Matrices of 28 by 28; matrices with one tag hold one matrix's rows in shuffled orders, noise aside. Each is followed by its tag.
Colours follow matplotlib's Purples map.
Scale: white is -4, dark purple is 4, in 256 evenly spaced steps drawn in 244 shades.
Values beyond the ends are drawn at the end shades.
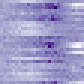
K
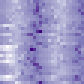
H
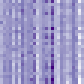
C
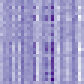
C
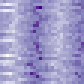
H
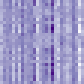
C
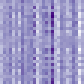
C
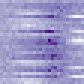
K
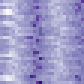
H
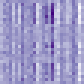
C
